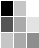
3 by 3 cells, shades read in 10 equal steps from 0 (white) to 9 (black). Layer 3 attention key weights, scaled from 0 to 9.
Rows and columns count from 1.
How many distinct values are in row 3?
3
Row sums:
11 10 9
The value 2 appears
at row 1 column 2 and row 3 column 1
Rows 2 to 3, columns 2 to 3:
3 1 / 3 4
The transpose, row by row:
9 6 2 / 2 3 3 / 0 1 4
